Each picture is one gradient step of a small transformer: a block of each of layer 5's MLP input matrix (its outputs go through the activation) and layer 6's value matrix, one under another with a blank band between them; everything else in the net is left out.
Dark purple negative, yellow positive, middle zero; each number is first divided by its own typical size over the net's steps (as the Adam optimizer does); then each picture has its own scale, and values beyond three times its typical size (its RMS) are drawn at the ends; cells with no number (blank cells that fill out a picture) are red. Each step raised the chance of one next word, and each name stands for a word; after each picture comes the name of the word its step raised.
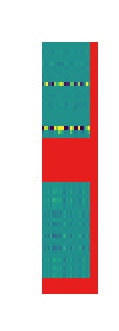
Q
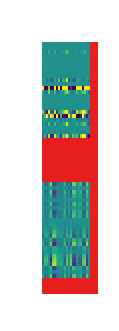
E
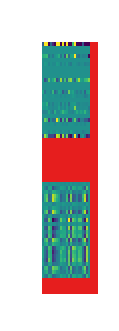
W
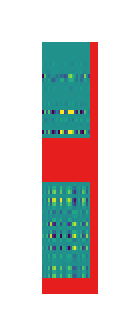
Q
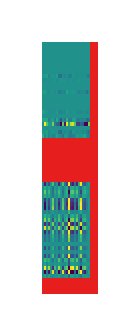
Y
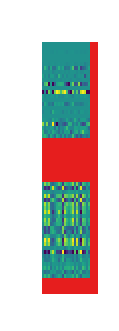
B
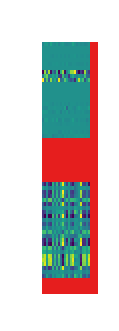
E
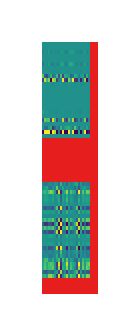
Y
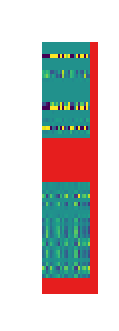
W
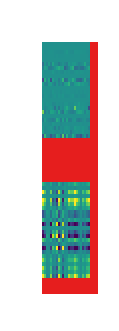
Q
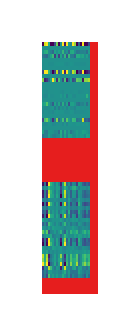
E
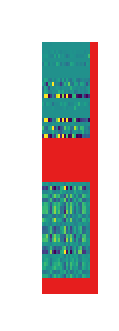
B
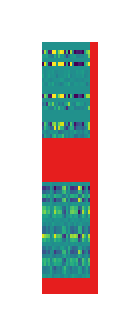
B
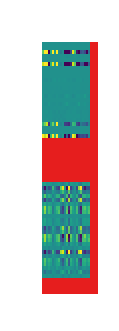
B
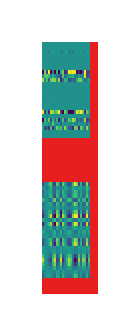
E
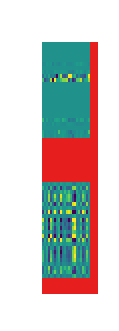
W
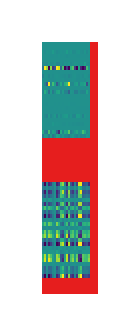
E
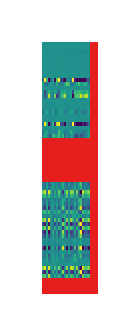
Y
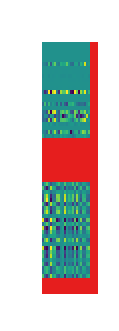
W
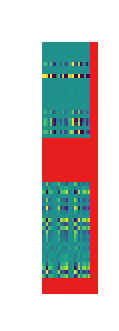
Y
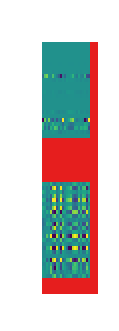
Q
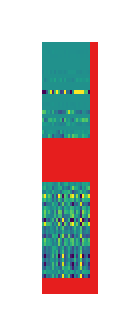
W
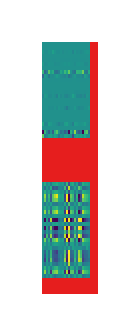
W
